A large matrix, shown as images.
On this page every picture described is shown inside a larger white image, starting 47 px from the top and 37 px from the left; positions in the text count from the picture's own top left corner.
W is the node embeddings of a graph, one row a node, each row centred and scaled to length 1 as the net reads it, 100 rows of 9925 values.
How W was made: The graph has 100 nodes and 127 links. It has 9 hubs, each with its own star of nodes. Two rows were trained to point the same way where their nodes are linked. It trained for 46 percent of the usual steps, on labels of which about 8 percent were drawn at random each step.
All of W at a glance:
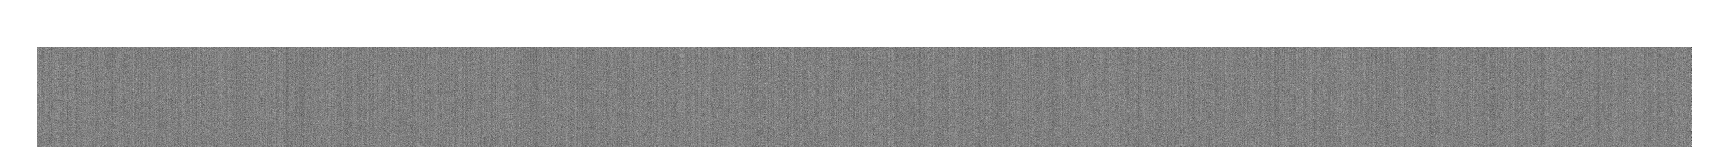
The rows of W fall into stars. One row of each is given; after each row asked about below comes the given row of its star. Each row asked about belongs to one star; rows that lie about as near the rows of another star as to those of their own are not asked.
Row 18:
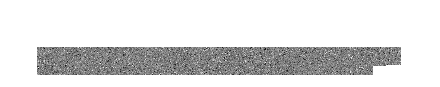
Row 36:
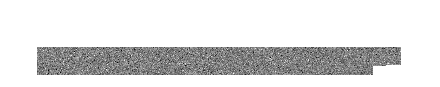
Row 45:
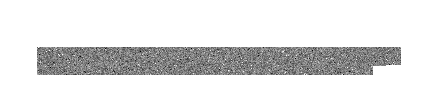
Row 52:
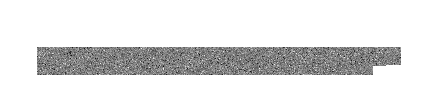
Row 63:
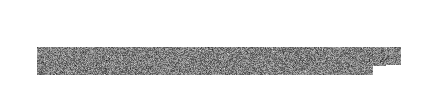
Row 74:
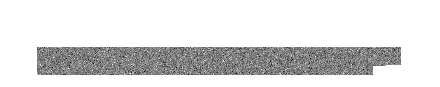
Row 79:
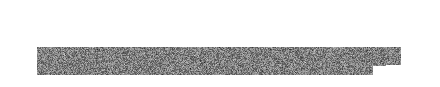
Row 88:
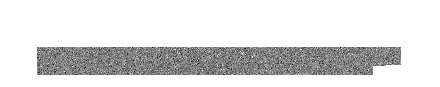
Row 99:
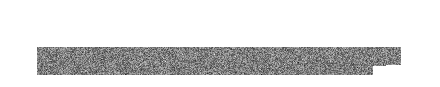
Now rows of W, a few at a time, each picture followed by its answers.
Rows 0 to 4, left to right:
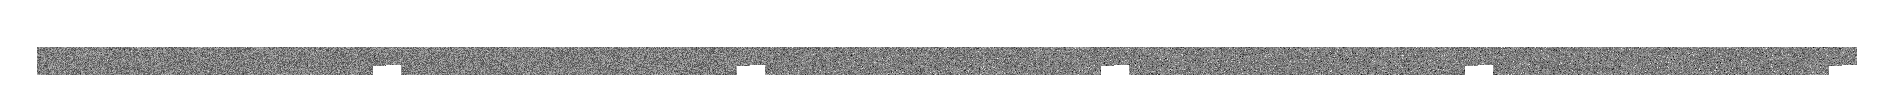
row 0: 18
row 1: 63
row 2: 18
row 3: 88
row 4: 52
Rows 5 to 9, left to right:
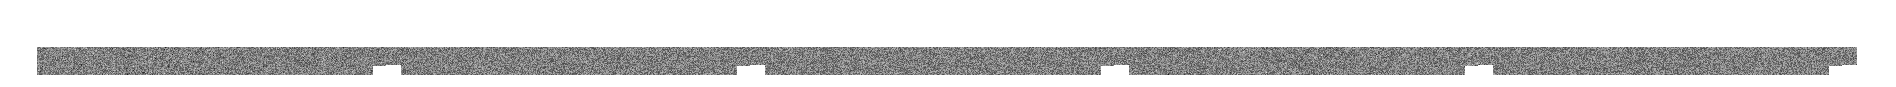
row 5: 63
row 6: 45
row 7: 99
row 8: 18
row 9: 18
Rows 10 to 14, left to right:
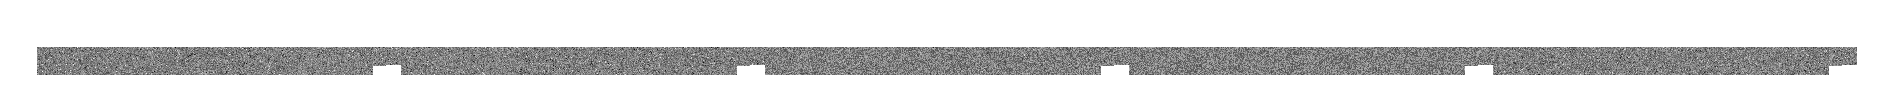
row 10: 18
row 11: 36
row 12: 18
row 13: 52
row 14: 79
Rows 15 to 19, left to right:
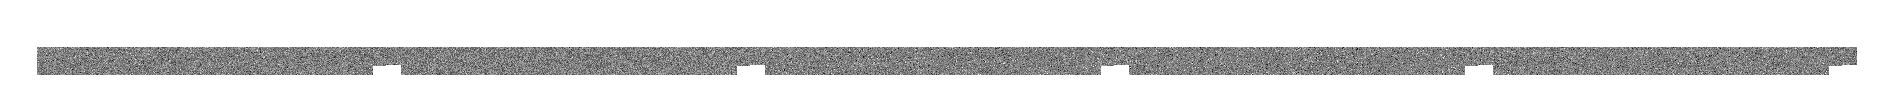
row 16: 18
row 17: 36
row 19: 99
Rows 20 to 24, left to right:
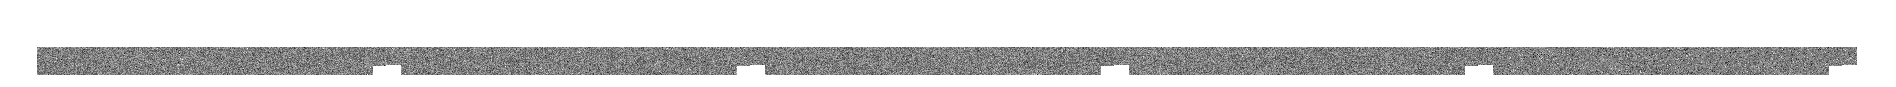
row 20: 63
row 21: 36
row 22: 63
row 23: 79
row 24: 74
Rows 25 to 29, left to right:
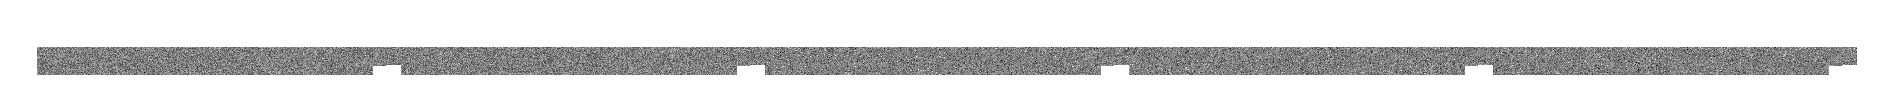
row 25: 79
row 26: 18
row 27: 36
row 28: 88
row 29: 36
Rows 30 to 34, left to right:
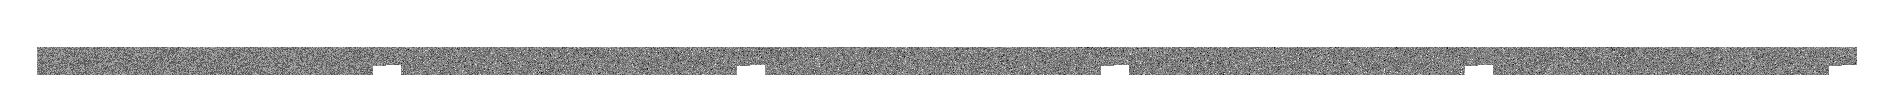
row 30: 79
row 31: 74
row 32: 74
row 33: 63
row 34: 79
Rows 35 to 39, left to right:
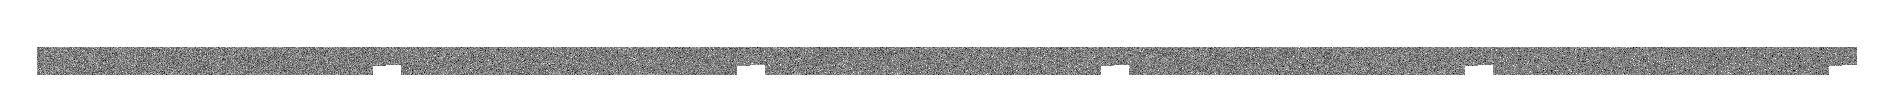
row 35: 52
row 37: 88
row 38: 79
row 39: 45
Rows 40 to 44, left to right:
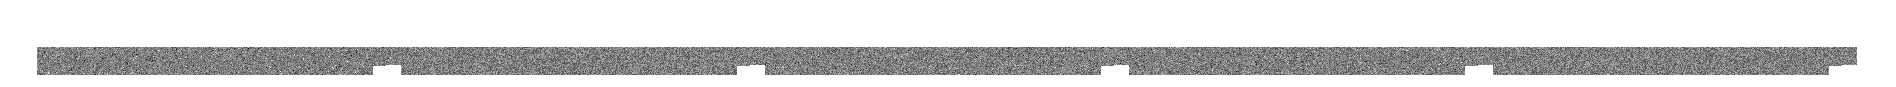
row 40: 63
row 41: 88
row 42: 88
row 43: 74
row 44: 74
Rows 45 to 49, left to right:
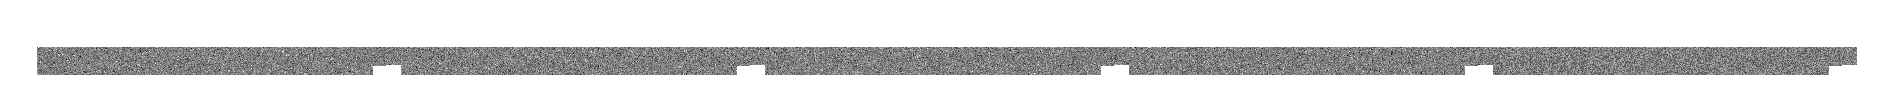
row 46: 74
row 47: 99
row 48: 99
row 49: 63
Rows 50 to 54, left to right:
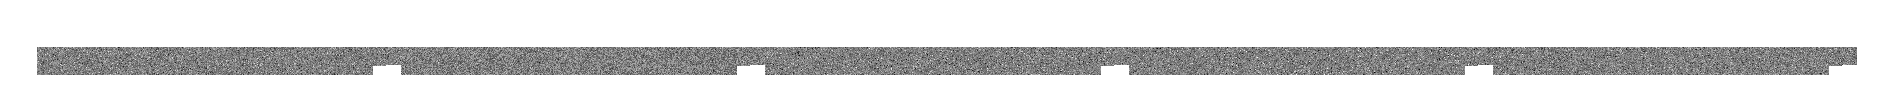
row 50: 79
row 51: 79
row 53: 52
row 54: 99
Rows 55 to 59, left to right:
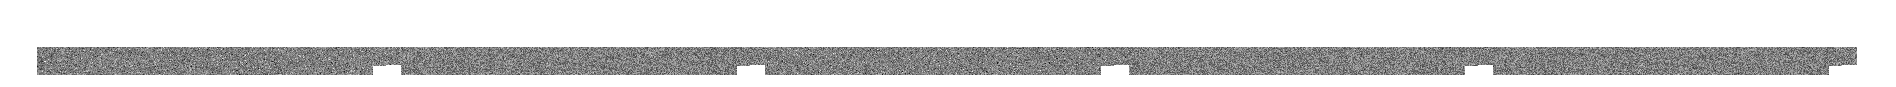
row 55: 18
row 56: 99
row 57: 74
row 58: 99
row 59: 88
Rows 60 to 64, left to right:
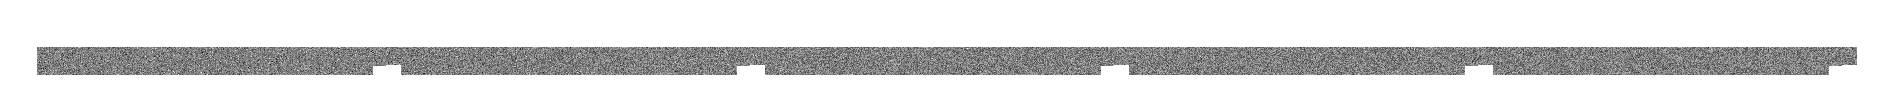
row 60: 18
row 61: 88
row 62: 63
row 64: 99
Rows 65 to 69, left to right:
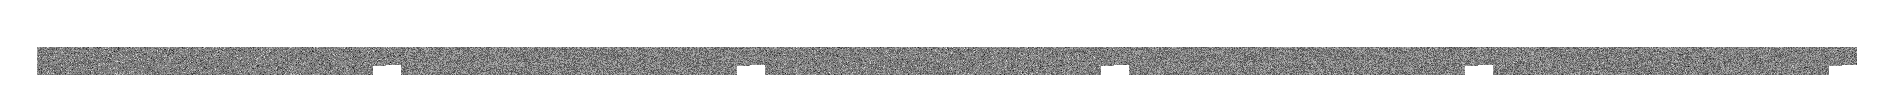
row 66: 36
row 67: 88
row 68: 36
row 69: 88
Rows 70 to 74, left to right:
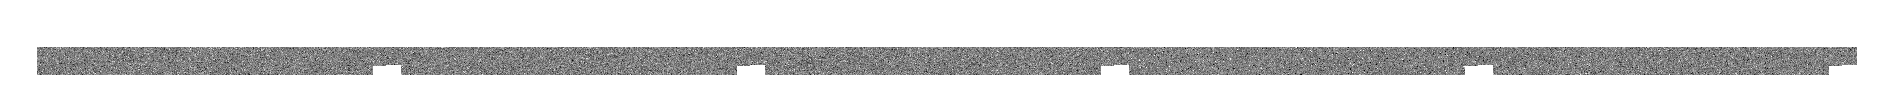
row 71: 18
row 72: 79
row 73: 45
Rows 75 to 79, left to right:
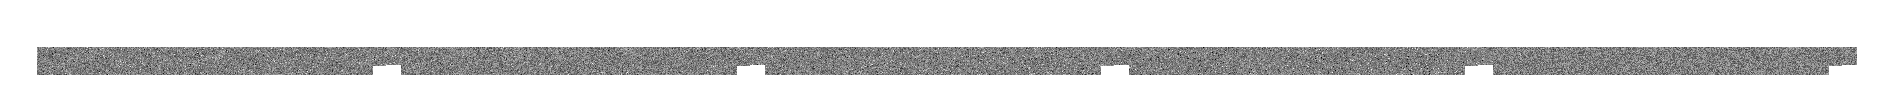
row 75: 52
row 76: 74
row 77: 99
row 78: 63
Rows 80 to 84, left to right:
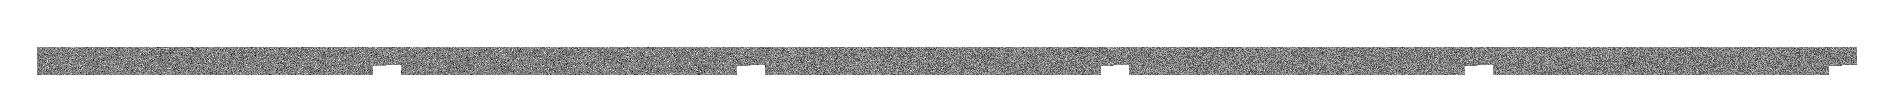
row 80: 88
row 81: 52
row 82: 36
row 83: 74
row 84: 18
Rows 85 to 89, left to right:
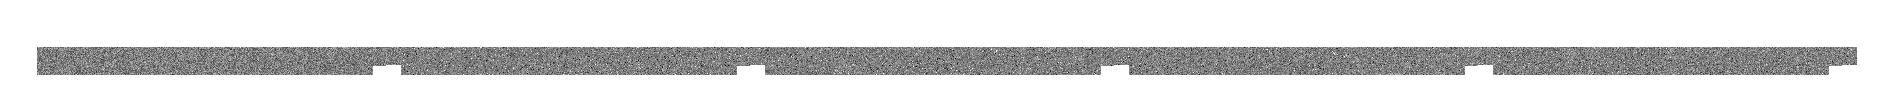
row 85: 74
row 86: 52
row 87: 45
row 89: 99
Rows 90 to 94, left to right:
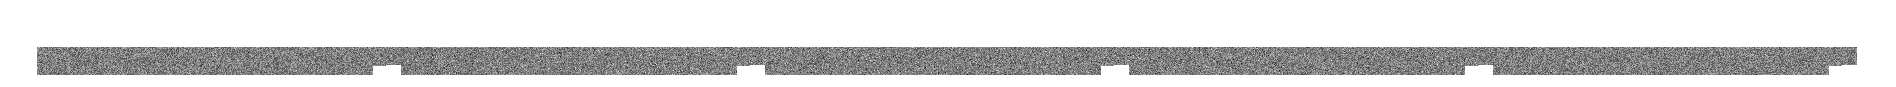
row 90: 79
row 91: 45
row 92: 79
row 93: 45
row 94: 36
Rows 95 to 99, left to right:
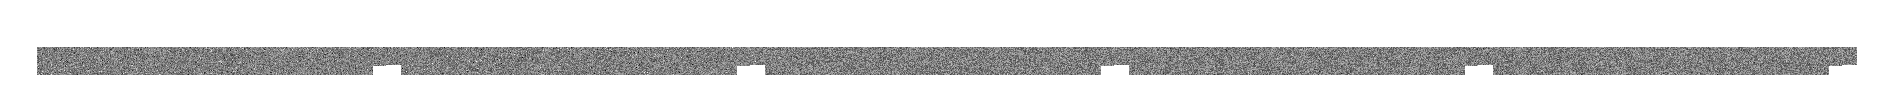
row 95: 18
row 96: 79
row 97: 79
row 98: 99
